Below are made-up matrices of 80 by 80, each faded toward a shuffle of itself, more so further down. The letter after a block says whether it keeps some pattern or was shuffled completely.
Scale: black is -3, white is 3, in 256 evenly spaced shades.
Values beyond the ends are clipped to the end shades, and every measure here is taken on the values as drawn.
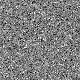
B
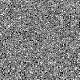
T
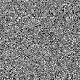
T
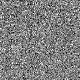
T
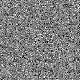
T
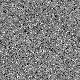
B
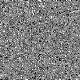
T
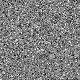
B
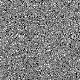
T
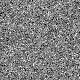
B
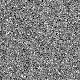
B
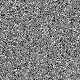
B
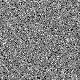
B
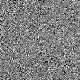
T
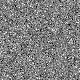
B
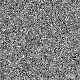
B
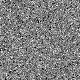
B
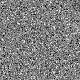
T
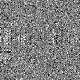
T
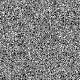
T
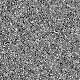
B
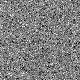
B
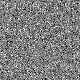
T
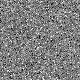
B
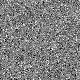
B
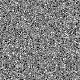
T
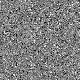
T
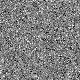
B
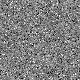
B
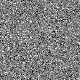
T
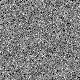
B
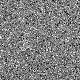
B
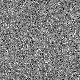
B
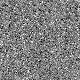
B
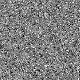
T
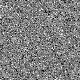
T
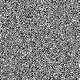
T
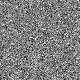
B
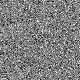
T
